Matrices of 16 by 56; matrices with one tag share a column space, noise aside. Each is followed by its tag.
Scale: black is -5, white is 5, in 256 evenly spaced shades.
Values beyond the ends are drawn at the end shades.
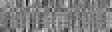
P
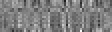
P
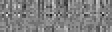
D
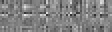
D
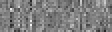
P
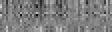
D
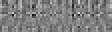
D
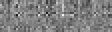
D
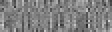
P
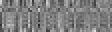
P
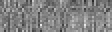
P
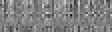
D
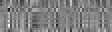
P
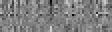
D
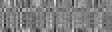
P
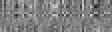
D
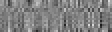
P
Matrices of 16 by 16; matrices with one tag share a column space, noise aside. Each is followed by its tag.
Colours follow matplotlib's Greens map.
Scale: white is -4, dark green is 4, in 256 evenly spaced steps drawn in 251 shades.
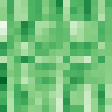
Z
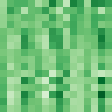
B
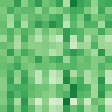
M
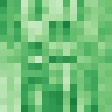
Z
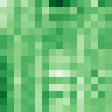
B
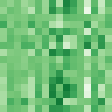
M
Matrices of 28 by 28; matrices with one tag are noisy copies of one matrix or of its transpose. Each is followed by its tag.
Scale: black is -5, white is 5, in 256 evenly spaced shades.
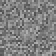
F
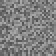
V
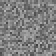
F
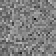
V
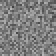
V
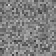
F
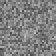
F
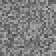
F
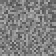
V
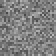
V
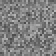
F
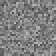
F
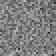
V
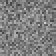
V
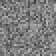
F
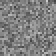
F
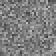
F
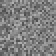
V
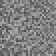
V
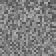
V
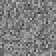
F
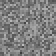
F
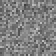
F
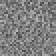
V
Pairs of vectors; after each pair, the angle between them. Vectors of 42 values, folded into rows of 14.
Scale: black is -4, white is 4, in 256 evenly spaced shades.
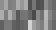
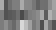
orthogonal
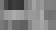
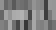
partly aligned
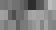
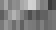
nearly opposite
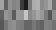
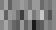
orthogonal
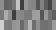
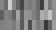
orthogonal
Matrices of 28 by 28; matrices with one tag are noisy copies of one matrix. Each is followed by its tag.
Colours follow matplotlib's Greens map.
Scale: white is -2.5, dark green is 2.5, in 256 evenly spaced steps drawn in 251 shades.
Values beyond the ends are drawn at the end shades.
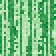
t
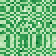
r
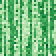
t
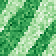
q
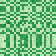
r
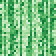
t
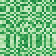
r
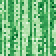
t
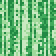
t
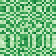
r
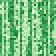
t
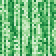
t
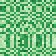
r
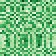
r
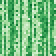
t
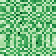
r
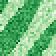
q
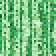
t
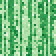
t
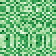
r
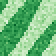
q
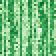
t
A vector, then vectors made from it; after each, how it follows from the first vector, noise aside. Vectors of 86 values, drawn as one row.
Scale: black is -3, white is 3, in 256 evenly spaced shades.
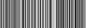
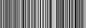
copied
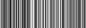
reversed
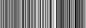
copied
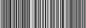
reversed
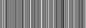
partly zeroed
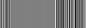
partly zeroed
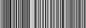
reversed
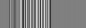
partly zeroed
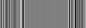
partly zeroed
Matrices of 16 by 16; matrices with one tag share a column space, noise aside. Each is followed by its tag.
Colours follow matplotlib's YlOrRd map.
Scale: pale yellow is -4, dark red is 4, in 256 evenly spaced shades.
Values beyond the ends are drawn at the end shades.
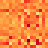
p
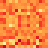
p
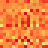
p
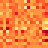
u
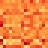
p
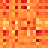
u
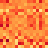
p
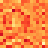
p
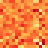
p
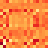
p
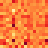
p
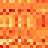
p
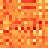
u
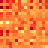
u
